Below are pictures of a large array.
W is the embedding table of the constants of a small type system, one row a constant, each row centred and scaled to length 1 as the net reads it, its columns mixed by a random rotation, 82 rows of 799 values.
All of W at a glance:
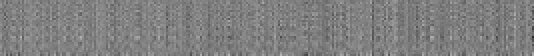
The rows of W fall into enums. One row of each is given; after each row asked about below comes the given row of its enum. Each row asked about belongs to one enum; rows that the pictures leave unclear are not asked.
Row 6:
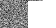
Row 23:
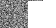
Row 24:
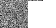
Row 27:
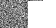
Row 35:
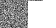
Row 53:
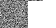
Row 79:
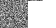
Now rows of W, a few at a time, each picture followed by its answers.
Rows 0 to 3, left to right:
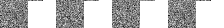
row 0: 24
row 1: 79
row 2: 35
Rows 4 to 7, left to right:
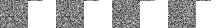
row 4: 79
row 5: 79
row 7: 53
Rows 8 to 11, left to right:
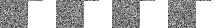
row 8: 35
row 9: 53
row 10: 27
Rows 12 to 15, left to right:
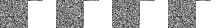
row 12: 79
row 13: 27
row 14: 35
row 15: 79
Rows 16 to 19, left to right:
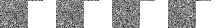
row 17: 24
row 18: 35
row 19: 27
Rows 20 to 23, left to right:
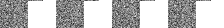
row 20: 23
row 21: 53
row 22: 27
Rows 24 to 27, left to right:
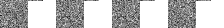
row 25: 79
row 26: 79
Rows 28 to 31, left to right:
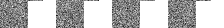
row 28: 27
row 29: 24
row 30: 35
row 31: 53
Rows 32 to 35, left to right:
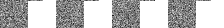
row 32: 79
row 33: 53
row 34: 24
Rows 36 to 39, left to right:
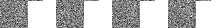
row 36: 53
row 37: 35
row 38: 53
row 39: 27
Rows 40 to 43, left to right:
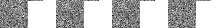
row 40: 27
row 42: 24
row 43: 35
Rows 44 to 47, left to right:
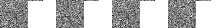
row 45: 79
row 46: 24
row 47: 27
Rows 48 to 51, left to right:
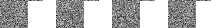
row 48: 53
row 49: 24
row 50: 79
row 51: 53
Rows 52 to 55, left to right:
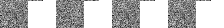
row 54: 24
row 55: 24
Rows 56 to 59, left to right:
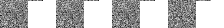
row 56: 24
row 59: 79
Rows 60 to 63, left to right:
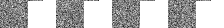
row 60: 27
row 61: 24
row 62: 35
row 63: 23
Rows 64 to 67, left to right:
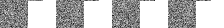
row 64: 35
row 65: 53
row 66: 24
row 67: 53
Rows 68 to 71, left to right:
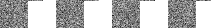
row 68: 23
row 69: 6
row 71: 53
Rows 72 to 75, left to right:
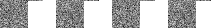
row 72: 6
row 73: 24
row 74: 35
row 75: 24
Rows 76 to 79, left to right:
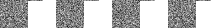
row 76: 79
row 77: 35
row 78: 6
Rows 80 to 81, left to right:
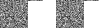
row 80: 79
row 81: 79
